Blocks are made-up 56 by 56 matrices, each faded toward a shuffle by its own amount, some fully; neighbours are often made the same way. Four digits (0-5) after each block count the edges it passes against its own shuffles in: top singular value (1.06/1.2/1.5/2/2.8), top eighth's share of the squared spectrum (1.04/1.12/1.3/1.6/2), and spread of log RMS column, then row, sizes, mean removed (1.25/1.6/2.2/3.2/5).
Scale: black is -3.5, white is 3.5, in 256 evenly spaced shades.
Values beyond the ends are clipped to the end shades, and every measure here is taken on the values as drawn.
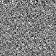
3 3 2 1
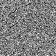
0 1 0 0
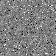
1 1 0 0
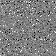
1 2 0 1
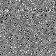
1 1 0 1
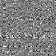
3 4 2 3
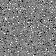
0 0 0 0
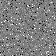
1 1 0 0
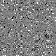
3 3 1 1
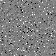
2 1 1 0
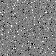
1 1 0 0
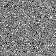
1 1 0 2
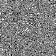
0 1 0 1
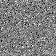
0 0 0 0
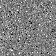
0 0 0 0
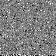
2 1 0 2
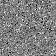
0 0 0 0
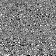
1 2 0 3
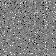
3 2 1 0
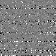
2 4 2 3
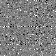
2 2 2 2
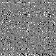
1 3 2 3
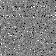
1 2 1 1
